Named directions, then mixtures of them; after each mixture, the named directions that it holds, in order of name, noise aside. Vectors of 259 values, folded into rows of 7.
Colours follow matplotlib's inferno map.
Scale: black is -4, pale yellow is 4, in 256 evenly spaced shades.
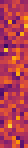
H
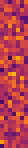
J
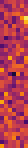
H, J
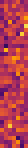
H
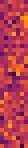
H, J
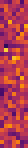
H, J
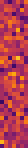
J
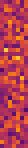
H, J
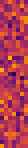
J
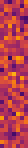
J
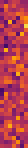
H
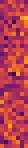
H, J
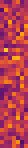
H, J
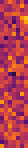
H, J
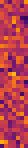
H, J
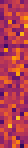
H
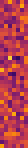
J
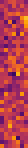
H, J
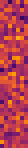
J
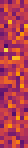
H, J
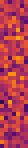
J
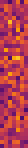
H, J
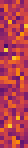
H, J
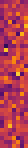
H
